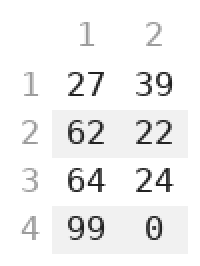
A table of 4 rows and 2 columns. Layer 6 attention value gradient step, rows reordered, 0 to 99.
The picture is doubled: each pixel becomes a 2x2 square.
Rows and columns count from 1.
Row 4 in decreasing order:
99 0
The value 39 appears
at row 1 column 2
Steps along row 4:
down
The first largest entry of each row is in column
2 1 1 1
